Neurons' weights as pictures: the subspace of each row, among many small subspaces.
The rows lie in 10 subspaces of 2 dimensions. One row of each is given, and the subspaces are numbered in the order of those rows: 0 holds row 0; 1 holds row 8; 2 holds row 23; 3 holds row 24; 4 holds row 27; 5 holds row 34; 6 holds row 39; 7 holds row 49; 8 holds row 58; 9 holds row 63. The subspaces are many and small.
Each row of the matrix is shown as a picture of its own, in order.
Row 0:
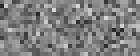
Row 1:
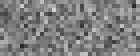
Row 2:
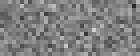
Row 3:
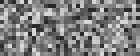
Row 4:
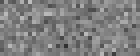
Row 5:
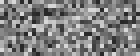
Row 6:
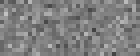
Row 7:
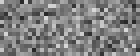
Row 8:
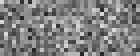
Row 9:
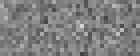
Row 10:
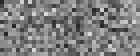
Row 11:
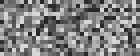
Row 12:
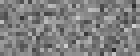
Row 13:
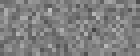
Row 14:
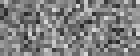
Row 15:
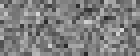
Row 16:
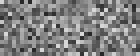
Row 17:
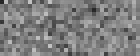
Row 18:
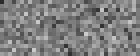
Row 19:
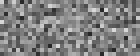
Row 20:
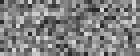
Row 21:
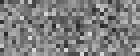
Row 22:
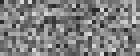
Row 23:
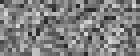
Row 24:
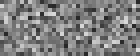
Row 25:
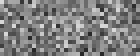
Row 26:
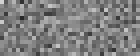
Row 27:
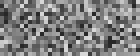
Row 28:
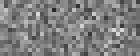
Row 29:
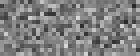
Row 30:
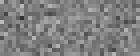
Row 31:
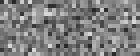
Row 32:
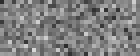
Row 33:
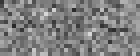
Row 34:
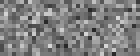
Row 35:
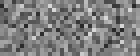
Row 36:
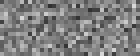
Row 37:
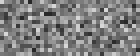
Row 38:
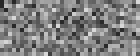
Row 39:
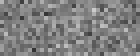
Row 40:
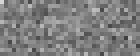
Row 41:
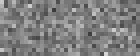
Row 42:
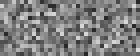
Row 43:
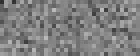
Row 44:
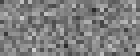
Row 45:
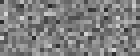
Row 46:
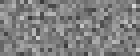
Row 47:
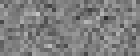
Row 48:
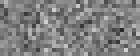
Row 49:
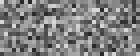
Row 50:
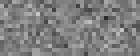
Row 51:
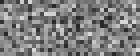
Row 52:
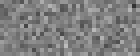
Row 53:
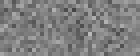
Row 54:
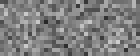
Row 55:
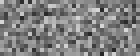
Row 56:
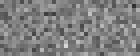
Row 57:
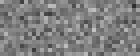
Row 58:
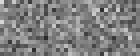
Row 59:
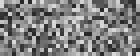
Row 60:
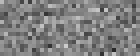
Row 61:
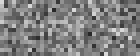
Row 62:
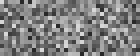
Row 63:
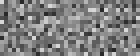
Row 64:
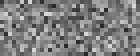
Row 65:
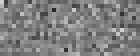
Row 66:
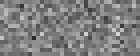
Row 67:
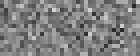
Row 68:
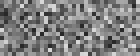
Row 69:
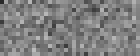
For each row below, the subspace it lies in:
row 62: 1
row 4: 5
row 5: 5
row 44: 6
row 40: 2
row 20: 2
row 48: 8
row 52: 6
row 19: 9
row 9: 1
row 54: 8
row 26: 9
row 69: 0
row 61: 2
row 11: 2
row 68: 4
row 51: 3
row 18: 8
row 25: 1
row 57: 6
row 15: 0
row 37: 3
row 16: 1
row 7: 6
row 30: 9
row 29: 3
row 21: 1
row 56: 1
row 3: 5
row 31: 5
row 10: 6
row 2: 4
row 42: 3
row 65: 0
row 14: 8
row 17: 0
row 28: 2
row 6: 5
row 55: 7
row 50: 0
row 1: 4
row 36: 7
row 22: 7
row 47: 0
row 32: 8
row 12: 7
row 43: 8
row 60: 7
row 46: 3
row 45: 9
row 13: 5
